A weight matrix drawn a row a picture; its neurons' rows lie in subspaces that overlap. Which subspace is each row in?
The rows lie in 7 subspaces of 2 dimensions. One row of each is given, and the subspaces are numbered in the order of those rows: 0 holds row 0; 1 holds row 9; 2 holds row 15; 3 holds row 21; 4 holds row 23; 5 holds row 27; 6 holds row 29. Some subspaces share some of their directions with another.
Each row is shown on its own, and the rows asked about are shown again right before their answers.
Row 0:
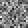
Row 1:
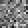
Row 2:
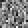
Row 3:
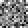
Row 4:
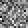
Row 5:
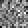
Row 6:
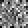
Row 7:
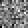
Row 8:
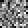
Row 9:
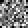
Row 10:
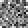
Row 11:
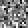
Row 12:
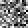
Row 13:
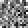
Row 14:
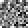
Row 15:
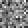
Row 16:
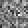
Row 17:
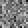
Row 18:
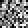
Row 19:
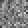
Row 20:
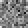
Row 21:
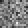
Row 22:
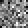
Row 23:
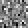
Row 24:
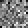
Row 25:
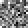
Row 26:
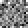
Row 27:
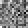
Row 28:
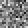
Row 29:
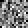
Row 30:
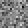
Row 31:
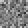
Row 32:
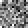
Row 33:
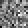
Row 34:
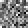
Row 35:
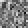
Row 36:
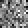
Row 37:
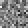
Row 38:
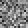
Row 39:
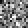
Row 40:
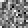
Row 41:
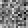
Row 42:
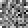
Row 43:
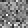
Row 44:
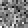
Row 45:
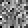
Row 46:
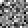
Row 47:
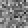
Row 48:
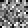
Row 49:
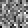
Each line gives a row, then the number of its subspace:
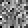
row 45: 0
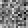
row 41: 5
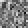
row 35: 6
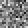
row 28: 2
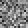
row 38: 0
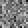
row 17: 3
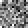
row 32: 4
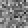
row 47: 2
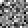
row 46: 1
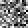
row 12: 6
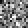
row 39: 3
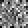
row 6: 0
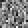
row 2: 6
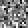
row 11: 4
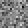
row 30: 2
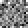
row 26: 1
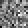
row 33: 1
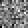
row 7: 4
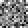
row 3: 1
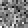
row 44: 4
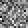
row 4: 0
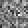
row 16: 1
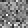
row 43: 5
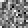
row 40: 6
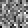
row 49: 3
